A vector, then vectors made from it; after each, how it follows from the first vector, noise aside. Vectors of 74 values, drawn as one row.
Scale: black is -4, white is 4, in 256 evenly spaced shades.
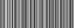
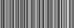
reversed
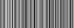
copied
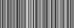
wrapped around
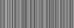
shrunk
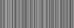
shrunk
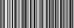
scaled up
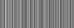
shrunk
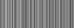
shrunk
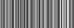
reversed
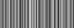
wrapped around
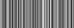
wrapped around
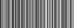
wrapped around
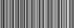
reversed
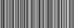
reversed
